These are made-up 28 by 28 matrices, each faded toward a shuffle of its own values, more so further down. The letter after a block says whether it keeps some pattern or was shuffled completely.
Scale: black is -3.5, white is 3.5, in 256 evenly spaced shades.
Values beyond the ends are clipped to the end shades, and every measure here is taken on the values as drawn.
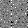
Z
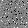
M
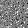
M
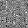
Z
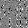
Z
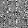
Z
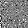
Z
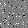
M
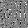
Z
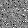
M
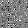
Z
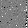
Z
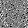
M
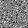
M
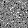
M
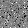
M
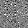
Z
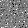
M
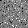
M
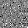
Z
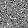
M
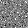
M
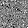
M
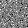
M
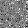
Z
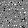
M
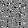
Z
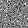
M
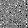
Z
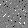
M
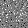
M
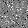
M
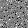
M
